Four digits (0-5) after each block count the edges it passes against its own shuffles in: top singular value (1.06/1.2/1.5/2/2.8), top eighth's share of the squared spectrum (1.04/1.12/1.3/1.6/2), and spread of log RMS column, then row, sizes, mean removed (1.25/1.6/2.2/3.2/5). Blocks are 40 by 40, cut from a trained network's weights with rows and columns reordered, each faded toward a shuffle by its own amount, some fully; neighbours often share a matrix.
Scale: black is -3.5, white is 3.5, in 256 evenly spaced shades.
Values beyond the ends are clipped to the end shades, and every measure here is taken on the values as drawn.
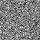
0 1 0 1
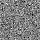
0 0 0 0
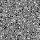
1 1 1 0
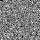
0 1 0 0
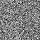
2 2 0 0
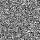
0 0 0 0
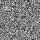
0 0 1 0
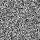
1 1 0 0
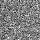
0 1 0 0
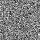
0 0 0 0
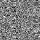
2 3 1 2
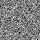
0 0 0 0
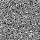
0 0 0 0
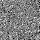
1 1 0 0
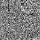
2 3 2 0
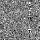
2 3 2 0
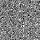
2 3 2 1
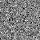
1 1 1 0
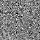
1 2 1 0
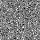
2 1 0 0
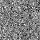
1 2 0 1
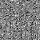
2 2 0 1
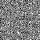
1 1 0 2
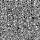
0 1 0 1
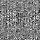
3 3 0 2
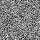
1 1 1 0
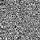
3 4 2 1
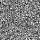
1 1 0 0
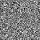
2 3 0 1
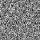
2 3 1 1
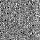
1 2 0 1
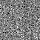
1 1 0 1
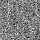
1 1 0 0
